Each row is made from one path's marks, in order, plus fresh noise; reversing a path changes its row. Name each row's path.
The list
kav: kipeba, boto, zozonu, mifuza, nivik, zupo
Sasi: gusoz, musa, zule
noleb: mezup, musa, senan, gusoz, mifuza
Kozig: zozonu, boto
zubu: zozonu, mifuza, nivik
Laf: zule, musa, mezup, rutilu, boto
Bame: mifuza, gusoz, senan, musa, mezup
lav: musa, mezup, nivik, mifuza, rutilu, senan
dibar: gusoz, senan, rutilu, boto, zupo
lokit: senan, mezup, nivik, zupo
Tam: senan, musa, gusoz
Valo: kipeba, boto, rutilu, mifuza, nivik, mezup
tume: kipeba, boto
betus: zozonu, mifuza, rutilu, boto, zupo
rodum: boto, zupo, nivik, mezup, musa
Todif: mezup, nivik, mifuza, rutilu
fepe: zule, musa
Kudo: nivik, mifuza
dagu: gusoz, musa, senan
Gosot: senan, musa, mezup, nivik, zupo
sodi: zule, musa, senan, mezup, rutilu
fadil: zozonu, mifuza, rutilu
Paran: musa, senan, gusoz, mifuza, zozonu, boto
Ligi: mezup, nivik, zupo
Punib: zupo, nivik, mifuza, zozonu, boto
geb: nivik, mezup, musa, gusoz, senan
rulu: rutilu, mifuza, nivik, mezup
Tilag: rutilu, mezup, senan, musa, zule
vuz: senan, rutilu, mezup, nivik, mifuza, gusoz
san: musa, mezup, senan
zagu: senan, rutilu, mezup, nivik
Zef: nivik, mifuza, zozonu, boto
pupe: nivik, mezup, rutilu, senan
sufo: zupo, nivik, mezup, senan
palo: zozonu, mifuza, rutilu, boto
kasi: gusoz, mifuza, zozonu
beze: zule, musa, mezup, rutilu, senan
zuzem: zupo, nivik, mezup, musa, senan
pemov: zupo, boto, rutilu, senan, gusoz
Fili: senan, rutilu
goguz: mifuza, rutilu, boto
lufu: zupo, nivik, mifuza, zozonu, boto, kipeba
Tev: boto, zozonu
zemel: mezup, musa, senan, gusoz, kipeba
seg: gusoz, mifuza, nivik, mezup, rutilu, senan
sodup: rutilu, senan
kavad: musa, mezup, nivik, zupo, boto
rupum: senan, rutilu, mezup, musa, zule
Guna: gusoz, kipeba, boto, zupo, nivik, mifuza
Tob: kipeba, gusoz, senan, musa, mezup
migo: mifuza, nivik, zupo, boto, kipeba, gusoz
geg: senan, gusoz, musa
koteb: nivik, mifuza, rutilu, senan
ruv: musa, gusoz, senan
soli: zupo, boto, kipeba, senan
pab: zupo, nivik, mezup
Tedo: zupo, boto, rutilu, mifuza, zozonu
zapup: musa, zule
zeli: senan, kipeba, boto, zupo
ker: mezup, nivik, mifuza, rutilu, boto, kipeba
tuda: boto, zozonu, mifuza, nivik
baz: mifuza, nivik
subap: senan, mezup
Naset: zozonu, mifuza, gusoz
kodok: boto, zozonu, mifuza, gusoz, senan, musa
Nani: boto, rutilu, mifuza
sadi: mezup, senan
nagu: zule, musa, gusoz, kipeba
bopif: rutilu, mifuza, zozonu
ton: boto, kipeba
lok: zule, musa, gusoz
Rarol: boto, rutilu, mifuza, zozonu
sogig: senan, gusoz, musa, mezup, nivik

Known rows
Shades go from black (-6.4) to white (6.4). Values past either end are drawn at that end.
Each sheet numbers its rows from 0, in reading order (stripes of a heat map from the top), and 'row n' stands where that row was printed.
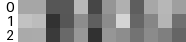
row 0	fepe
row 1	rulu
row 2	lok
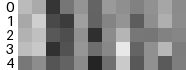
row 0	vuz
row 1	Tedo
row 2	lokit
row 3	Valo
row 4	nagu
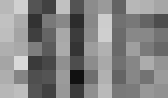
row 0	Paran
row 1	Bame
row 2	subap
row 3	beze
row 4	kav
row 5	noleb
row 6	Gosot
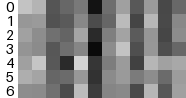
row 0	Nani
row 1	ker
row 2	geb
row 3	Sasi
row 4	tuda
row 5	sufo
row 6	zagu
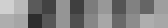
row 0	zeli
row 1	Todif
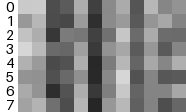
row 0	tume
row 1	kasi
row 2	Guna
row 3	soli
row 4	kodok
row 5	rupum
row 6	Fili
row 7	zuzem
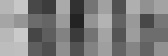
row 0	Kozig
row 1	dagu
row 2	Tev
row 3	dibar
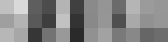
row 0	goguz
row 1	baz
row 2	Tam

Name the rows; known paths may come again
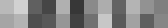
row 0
Laf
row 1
ton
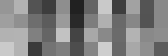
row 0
lufu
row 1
ruv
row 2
lav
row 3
pab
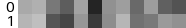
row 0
seg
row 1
Gosot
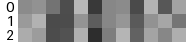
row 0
zagu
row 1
bopif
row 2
kodok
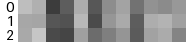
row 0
pemov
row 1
fepe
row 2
Rarol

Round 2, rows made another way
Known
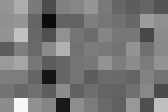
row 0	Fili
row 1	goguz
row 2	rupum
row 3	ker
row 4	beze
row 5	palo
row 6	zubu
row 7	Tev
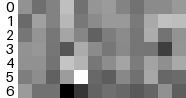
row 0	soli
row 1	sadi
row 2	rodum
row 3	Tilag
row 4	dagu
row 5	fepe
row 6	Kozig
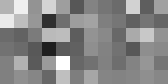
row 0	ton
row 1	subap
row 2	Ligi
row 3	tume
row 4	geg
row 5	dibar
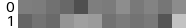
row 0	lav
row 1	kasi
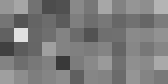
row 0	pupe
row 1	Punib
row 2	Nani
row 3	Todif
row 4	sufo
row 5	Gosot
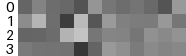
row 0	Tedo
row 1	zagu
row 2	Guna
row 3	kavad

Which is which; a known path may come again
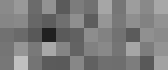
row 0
geb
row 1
koteb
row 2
tume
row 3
rodum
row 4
Rarol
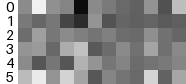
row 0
Tev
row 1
fadil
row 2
tuda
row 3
nagu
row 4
rulu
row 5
ton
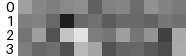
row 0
Gosot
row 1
palo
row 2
Sasi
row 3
bopif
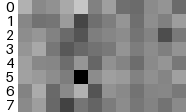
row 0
zeli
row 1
zuzem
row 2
sodi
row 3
beze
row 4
lokit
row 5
san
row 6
sogig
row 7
Laf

